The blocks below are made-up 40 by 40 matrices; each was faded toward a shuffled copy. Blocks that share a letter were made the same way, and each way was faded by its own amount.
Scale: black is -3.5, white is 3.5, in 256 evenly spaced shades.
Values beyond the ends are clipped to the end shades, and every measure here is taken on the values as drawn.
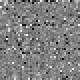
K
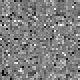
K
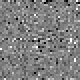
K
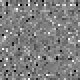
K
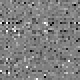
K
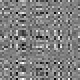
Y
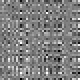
Y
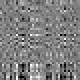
Y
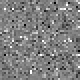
K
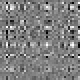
Y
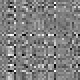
Y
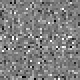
K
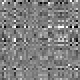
Y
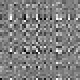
Y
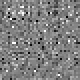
K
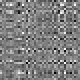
Y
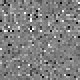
K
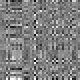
Y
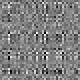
Y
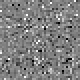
K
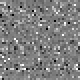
K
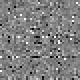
K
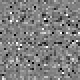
K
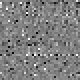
K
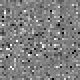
K
